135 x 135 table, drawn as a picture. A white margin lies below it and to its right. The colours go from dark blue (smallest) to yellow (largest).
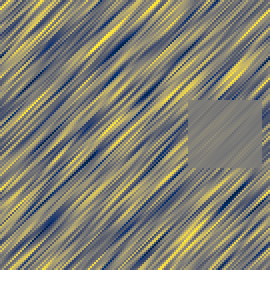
Average level on the scale: 50%. Grain: diagonal, up to the right. Slope: none. Calmest part: middle right. Odd rows or columns: none. Odd patch: calmer, in the middle right.
